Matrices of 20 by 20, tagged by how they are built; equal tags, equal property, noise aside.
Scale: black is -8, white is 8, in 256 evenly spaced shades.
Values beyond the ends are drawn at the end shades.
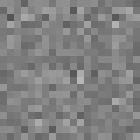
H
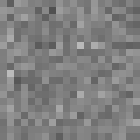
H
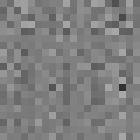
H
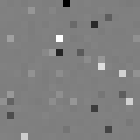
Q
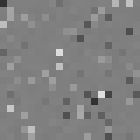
Q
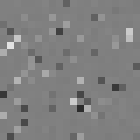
Q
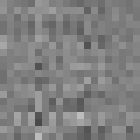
H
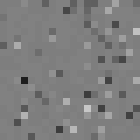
Q
